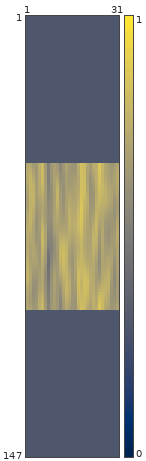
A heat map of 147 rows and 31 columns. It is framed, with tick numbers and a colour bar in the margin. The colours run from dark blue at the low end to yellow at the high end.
The table splits into 3 rows of 1 panel. Panel 1,1: low, flat. Panel 2,1: high, streaked downward. Panel 3,1: low, flat.
